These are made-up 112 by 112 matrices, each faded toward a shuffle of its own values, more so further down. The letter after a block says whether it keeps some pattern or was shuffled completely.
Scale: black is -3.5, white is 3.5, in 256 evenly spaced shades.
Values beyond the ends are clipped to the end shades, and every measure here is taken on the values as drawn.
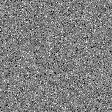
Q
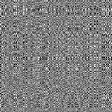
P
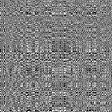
P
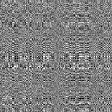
P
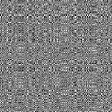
P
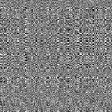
P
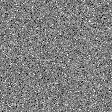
Q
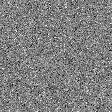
Q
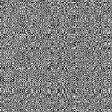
P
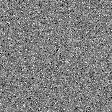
Q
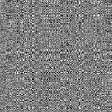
P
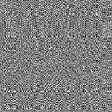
P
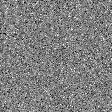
Q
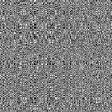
P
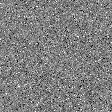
Q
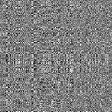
P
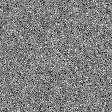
Q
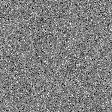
Q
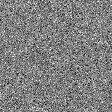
Q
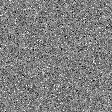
Q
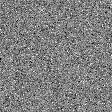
Q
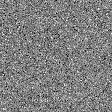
Q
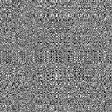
P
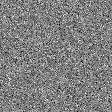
Q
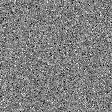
Q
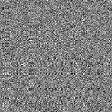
P
